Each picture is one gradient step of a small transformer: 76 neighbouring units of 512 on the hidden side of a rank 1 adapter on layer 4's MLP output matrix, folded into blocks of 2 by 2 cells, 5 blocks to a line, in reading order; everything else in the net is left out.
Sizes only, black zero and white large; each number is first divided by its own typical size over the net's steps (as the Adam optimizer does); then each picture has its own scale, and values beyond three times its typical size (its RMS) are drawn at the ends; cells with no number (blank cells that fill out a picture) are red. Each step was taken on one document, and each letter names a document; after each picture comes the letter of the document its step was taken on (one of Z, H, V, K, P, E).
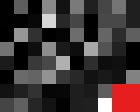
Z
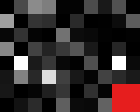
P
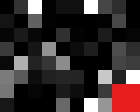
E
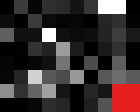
Z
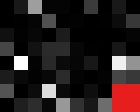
P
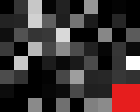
E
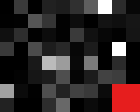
Z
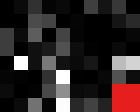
P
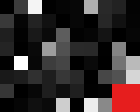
E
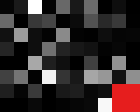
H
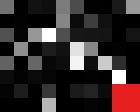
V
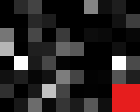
P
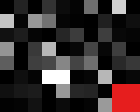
Z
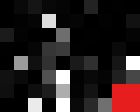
P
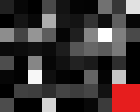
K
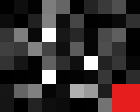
Z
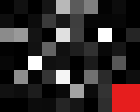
H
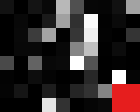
V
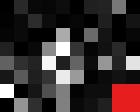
E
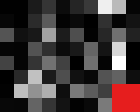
Z
